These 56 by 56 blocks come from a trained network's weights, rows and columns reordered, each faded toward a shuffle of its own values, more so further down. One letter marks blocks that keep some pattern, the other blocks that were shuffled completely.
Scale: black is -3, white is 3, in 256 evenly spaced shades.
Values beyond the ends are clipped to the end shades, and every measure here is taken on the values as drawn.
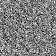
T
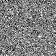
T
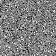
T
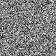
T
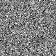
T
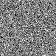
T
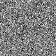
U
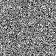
U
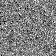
T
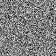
T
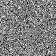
U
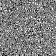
U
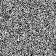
T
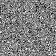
U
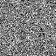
U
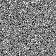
T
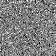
U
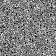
T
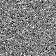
T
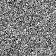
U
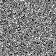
T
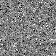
U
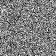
T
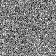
U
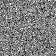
T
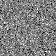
T
